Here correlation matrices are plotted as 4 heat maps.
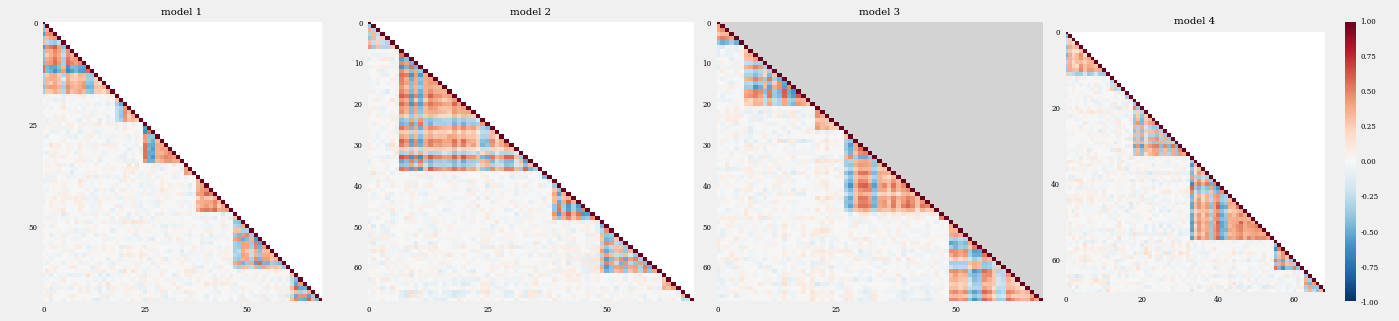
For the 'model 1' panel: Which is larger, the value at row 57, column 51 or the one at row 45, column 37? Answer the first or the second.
the second
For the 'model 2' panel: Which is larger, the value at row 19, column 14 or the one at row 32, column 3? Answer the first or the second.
the first
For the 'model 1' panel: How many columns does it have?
69
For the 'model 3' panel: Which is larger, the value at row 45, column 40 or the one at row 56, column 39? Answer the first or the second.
the first
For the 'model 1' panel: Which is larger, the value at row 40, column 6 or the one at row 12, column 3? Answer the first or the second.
the first
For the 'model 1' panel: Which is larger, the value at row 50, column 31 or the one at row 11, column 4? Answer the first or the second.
the first
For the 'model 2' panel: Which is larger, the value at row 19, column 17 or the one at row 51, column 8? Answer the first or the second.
the first
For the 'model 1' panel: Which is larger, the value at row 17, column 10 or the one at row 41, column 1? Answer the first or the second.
the first
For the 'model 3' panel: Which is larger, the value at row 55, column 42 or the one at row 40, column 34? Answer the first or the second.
the second
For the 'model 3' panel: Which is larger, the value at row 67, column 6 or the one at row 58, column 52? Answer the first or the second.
the second
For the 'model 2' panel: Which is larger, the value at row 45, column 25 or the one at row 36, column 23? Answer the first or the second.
the second
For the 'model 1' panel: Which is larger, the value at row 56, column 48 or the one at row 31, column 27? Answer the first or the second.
the first
